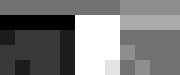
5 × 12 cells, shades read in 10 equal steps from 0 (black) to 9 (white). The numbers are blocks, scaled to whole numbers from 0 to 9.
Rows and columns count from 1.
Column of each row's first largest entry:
9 6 6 6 6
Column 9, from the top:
5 6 4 5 4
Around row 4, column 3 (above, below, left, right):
2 2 2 2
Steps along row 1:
same same same same same same same up same same same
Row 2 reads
0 0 0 0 0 9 9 9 6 6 6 6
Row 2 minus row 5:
-2 -1 -2 -2 -1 0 0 1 2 1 2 2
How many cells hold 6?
4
